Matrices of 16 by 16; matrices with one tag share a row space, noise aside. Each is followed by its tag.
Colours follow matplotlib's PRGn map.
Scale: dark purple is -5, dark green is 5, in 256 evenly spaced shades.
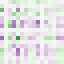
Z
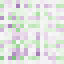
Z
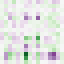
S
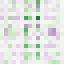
S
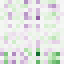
S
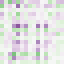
Z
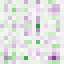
S
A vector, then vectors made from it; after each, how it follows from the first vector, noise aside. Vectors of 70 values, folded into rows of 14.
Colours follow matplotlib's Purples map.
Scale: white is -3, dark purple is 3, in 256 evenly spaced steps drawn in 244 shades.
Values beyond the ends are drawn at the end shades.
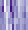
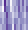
negated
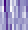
negated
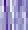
negated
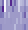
partly zeroed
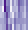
negated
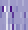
partly zeroed
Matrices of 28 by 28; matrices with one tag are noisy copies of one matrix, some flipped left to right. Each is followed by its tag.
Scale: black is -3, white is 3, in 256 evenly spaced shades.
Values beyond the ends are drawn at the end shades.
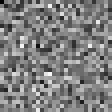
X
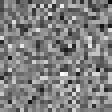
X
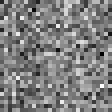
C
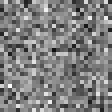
C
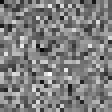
X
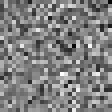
X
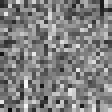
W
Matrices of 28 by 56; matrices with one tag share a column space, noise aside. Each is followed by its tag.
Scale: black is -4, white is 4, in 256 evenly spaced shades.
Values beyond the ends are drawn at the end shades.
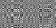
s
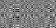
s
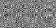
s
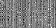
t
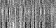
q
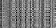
t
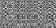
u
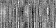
q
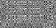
u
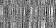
q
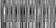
q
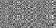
u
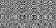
u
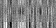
q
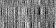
q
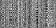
t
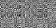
s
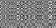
u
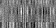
q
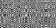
s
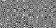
s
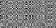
u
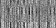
q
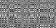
s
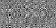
s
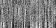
q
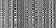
t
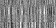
q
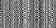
t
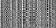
t
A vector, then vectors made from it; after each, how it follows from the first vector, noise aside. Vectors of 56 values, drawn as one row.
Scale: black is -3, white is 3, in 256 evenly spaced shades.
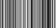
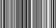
negated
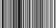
wrapped around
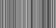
shrunk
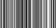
negated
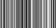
negated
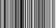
wrapped around
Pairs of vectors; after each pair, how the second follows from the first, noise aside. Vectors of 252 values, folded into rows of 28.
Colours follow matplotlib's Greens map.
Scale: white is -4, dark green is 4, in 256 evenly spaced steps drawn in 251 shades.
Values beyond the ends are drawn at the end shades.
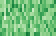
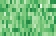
shuffled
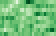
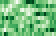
scaled up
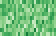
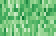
shuffled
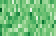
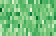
sign-scrambled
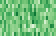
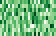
scaled up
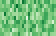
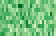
shuffled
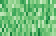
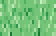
partly zeroed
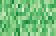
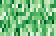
scaled up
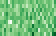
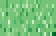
partly zeroed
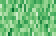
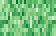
shuffled
